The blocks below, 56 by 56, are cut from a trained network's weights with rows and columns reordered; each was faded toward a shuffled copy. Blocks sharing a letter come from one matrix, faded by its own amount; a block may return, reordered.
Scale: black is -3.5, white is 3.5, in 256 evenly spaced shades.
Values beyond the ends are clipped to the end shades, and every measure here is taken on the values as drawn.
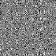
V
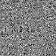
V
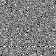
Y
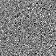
Y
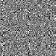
V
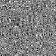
V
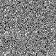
Y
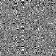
V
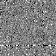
Y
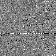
Y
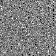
Y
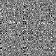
V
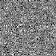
V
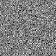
V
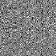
V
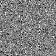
Y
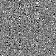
Y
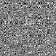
V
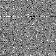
Y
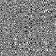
V
